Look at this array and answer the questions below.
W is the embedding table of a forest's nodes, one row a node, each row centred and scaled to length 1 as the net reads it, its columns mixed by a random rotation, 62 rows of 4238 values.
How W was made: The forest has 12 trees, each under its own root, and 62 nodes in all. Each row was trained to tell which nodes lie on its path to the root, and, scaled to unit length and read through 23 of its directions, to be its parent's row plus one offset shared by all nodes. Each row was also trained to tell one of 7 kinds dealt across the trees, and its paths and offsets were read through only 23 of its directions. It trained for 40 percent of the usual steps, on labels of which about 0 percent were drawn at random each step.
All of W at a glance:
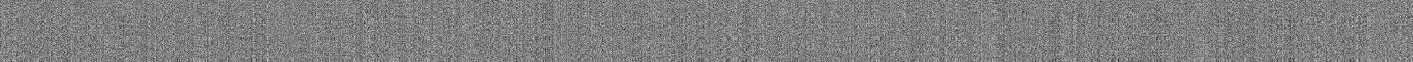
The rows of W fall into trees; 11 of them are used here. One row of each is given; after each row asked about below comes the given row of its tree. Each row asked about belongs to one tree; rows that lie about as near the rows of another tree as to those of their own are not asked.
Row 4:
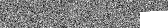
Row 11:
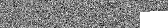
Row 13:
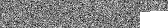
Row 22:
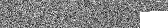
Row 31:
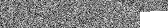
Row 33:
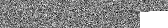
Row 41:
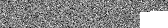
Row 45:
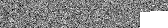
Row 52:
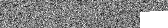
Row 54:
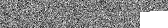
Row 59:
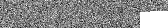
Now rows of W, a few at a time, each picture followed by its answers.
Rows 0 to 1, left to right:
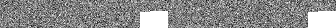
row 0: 13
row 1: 31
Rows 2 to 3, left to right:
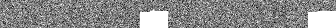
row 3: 22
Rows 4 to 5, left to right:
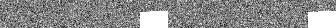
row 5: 59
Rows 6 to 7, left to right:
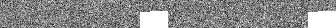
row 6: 11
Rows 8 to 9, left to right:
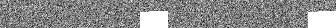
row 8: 33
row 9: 22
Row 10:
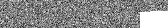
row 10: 59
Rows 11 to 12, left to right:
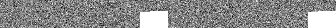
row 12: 4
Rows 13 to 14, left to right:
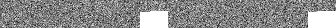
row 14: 33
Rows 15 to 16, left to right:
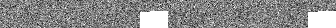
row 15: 52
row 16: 45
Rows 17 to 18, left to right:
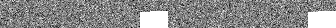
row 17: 45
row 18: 4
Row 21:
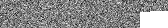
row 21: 31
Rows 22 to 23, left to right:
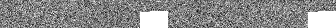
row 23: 41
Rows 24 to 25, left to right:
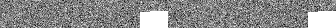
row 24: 13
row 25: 45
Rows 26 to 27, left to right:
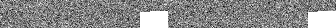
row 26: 45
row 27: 54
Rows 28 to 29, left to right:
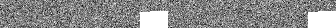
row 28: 59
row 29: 11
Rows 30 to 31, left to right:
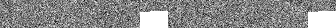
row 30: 41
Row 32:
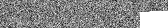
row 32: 41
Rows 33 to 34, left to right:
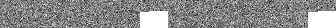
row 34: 54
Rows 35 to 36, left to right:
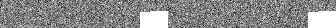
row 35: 31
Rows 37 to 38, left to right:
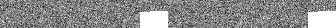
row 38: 59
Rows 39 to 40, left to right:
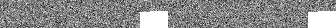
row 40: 52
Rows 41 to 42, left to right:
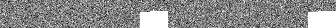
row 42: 4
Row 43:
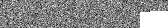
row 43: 31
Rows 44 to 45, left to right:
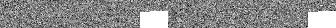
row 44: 52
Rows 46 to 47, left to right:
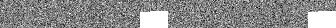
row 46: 31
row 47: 22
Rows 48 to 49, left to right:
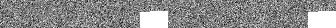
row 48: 59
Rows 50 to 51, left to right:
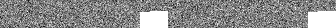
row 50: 41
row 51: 52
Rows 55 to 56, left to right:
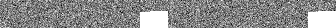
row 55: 4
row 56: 33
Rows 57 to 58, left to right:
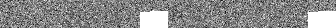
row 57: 22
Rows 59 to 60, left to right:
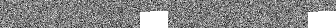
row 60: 59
